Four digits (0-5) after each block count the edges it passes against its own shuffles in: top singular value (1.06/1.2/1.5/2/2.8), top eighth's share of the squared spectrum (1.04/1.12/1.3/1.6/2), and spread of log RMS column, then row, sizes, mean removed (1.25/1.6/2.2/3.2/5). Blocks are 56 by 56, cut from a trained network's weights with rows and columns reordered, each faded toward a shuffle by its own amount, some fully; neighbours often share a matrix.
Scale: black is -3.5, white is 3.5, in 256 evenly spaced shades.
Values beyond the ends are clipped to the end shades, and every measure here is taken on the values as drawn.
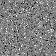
0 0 0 0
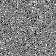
1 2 0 1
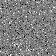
0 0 0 0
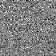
2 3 0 2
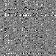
3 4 2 2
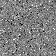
0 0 0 0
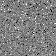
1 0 0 0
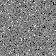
0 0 0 0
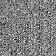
3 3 1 2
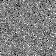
0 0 0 0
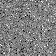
1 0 0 0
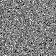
1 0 0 0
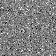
1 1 0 0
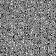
2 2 0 1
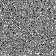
1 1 0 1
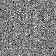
2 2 0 1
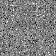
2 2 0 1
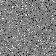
0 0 0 0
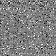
3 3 0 2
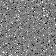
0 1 0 0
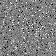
0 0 0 0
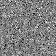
0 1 0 0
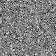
0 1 0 0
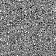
2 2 0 0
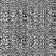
4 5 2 3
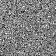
1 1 0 0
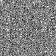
2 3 1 1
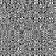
4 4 1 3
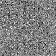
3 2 0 1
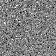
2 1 0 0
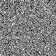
1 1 0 0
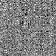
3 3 1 1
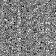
3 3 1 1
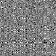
3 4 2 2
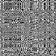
4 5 2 3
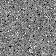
1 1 0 0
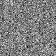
2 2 0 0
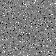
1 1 0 0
